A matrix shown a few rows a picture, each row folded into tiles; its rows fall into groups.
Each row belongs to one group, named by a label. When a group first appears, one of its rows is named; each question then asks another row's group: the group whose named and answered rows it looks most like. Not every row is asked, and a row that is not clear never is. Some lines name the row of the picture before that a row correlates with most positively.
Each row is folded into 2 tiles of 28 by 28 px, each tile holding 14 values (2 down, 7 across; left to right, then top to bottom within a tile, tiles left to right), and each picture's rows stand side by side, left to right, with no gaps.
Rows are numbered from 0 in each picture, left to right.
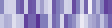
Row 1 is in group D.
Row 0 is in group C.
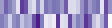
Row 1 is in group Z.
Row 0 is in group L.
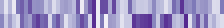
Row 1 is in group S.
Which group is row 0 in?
C
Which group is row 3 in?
L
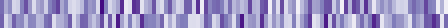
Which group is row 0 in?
Z
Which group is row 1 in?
S
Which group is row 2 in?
L
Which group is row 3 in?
D
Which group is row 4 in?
L
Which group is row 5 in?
S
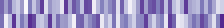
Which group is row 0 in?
Z
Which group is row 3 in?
C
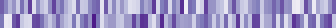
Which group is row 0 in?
D
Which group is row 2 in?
Z
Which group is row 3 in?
L
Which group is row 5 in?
Z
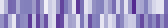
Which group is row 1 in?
L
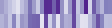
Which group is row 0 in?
S
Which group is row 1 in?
D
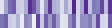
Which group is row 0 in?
S
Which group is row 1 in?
D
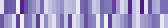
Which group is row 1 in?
S
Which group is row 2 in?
D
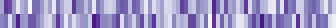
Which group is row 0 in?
L
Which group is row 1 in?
C
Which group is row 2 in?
L
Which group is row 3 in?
S
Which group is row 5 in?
L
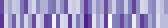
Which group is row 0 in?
Z
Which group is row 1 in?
Z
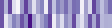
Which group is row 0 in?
Z
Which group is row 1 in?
D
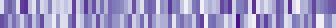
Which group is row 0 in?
L
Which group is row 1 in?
D
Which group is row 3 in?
Z
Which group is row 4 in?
D
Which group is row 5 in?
Z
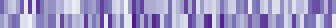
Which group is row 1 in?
S
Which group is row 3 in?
C
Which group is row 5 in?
Z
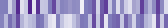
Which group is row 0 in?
D
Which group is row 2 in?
S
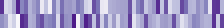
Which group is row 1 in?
L
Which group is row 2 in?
D
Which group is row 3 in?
S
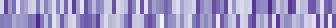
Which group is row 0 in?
L
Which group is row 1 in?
C
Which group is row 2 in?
D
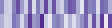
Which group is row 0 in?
D
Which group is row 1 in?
S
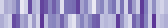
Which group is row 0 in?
D
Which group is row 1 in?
C
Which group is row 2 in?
C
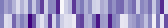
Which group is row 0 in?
Z
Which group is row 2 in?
S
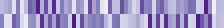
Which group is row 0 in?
D
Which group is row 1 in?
L
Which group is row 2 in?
S
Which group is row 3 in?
L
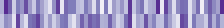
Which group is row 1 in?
C
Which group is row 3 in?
D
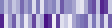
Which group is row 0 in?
Z
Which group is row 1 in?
S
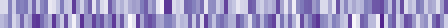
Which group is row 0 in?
C
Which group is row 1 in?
C
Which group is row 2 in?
C
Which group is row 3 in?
C
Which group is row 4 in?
Z
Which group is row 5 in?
C
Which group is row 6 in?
S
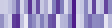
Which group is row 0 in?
D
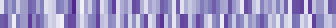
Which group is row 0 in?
L
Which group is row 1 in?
D
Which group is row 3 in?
Z
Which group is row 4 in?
L
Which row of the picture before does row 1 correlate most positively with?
1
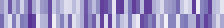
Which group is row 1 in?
S
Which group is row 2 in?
L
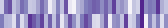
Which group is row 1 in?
Z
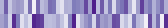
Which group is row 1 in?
D
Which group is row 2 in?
S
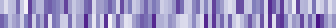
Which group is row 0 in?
S
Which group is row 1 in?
Z
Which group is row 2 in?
C
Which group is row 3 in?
S
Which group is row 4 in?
S
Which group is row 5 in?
C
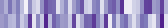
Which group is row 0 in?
S
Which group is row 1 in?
L
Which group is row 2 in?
Z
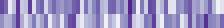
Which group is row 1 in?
D
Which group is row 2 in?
D
